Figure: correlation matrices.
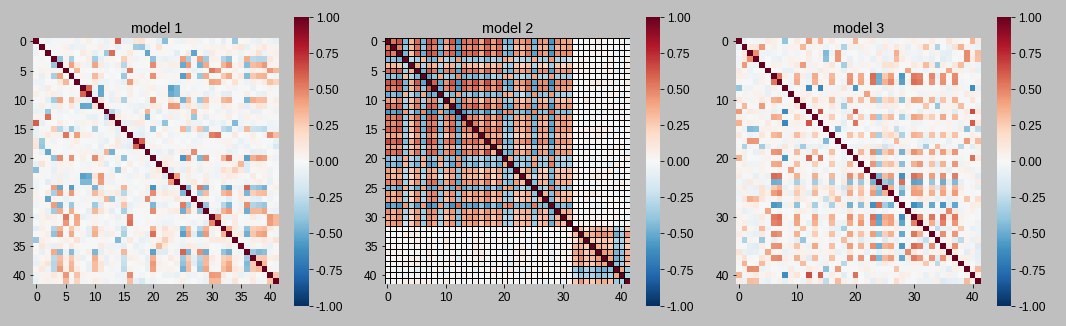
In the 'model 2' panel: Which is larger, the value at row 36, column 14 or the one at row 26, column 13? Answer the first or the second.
the second
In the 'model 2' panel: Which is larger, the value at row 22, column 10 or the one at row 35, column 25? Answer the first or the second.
the first
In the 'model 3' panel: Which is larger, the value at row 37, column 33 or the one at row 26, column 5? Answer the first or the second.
the first
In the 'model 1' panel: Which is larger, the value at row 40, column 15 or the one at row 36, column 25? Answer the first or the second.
the second
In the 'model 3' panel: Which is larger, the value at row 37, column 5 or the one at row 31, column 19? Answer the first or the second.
the second
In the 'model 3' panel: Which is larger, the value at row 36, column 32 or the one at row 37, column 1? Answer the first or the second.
the second
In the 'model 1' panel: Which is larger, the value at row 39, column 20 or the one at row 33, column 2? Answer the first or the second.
the first
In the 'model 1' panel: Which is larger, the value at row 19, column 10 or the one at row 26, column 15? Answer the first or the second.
the first
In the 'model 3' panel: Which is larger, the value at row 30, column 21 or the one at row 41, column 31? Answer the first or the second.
the first
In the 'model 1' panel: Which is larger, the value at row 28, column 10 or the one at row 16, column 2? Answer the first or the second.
the second
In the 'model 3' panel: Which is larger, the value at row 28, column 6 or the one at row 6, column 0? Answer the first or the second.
the second
